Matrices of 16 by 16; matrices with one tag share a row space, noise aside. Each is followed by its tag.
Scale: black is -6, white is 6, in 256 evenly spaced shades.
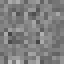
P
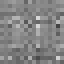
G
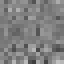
P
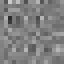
P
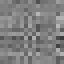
G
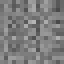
P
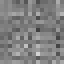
G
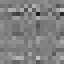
G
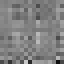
G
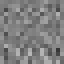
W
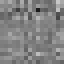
G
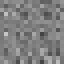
W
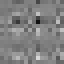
G
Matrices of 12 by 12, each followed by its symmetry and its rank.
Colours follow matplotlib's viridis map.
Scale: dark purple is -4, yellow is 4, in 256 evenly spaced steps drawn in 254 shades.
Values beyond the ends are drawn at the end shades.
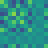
symmetric, rank two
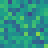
neither, full rank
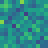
symmetric, full rank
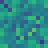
symmetric, full rank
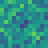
symmetric, full rank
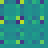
symmetric, rank one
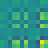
symmetric, rank one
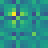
symmetric, rank two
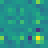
symmetric, rank two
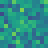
neither, full rank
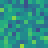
neither, full rank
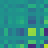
symmetric, rank one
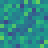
symmetric, full rank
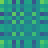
symmetric, rank one
